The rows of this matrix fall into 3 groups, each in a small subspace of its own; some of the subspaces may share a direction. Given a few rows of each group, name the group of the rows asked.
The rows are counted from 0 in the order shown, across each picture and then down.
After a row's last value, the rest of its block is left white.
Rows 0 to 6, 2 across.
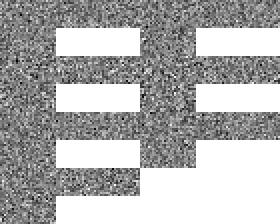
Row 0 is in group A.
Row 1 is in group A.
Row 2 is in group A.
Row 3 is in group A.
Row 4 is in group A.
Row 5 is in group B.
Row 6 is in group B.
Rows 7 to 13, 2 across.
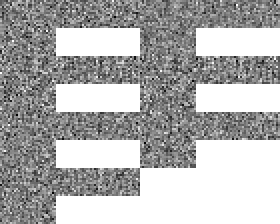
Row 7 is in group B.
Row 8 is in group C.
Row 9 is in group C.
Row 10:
C
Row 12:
B
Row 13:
C
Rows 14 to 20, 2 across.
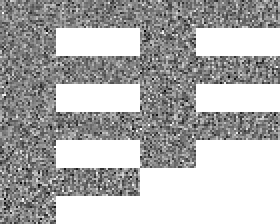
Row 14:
B
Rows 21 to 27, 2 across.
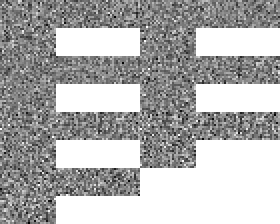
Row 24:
C
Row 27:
A
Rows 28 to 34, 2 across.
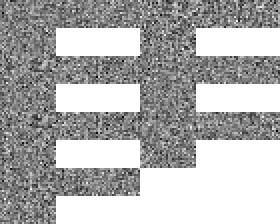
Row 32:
B
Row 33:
A
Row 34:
B
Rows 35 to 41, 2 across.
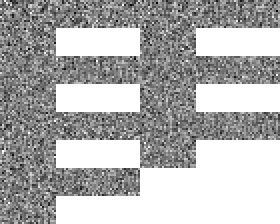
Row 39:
A
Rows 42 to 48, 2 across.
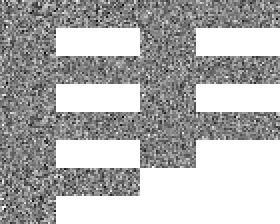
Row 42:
B
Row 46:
B
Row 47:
C
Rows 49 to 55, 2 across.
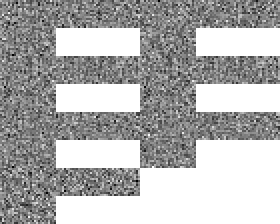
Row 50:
A
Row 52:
B
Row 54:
C
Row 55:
B
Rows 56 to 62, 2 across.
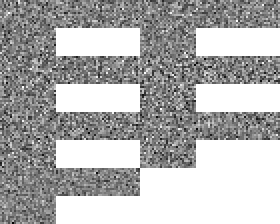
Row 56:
A
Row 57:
B
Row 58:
B
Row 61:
A
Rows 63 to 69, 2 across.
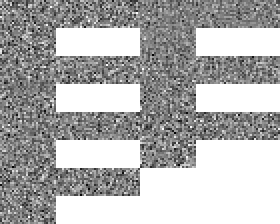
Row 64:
C
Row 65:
A
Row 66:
B
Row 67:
C
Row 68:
A
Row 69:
B
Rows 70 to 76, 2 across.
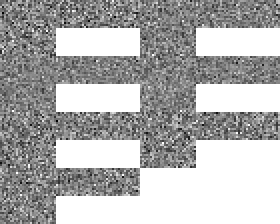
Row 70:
B
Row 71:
C
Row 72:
C
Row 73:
A
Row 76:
A
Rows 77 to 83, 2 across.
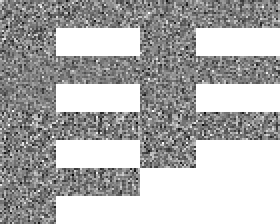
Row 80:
C
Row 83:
C
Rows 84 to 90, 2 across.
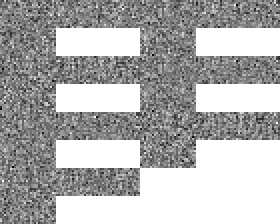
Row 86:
B
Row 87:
C
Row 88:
C
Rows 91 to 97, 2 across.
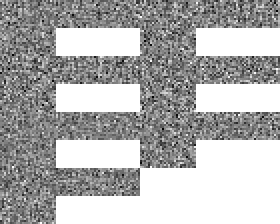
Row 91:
C
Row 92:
C
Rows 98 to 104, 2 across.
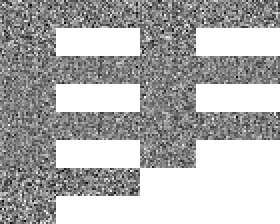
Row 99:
B
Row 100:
C
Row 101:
A
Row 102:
C
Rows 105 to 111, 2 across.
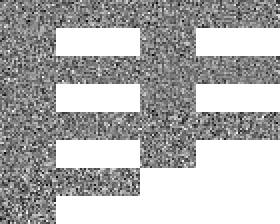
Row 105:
A
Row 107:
C
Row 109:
A
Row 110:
B
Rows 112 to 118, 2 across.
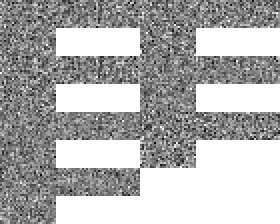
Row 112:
A
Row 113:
B
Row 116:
A
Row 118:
A
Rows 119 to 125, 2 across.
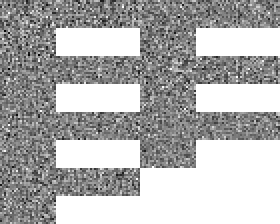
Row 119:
A
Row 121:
C
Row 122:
B
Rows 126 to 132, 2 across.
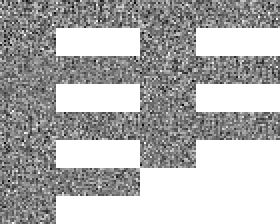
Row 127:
A
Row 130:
B
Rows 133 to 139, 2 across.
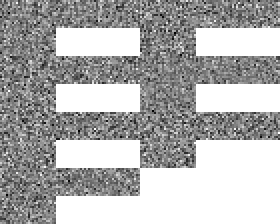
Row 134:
A
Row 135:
B
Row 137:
A
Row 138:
A
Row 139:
A
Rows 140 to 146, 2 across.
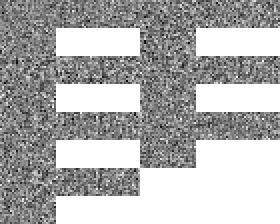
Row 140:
B
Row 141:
A
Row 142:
A
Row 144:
C
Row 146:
B
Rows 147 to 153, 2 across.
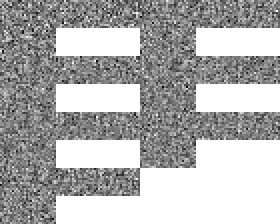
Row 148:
B
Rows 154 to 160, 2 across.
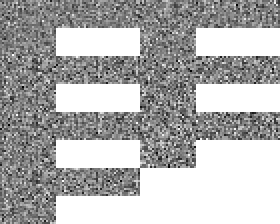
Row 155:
C
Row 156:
B
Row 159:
A
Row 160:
B
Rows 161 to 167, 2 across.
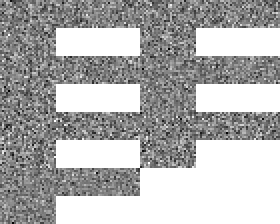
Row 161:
B
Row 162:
B
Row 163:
B
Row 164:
B
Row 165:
A
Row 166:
A
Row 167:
C
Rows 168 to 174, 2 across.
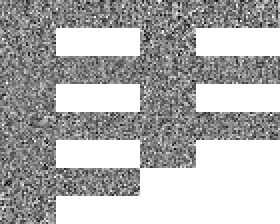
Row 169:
B
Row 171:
B
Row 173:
A
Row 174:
A
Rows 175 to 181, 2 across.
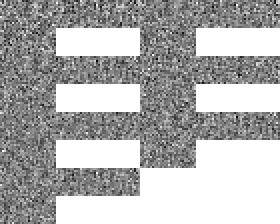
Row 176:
C
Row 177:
C
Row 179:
A
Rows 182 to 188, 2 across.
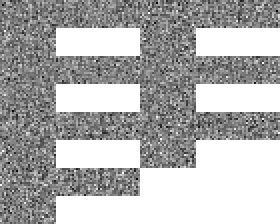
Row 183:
C
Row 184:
C
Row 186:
A
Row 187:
A
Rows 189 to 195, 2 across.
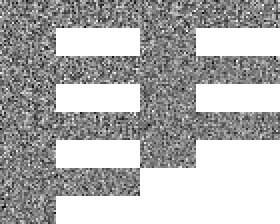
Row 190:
B
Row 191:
B
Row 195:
A
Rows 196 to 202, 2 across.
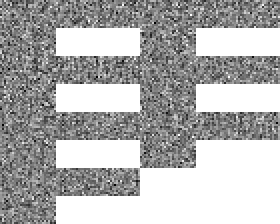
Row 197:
A
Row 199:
B
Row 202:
B
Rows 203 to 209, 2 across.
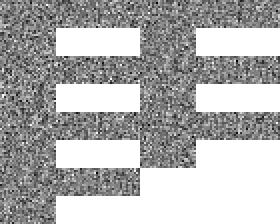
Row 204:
C
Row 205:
A
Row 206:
C
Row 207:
B
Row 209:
C
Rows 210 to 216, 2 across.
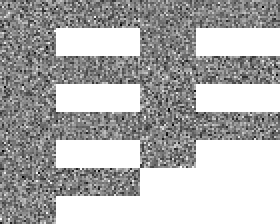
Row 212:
B
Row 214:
A
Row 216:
A
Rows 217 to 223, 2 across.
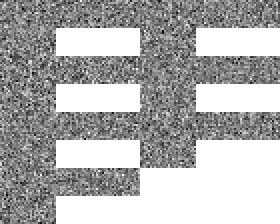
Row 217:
A
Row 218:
B
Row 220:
A
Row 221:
B
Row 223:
A
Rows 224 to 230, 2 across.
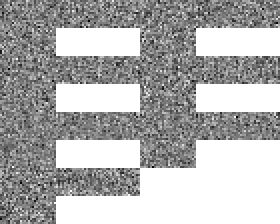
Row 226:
C
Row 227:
B
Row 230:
A
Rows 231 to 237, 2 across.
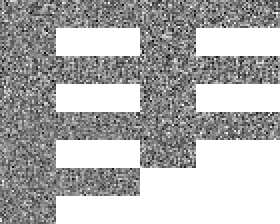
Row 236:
A
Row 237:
B
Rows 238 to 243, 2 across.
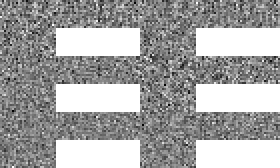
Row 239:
C
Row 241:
B
